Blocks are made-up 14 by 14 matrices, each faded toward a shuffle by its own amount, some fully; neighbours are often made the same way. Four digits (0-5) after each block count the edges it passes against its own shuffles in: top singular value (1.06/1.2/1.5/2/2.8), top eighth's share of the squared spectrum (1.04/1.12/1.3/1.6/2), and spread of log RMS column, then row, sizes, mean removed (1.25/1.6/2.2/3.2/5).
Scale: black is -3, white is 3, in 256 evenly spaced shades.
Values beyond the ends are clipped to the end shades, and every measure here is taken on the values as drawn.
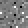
0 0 0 0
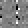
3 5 1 0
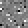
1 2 1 1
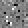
0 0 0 0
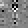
2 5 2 1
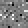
1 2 0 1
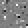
0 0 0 0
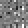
2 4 1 0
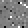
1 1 0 0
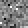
1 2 0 0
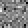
0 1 0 0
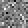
0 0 0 0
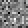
1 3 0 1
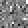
0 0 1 0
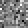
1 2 1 0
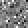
0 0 0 0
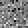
0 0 0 0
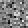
1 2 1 0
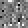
1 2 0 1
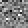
1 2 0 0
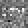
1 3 0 2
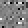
2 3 0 2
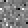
1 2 0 0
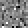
2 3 1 0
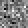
0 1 0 0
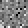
2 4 0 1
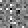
3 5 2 1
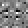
3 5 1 2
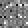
2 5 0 1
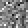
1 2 0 0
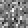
0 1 0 0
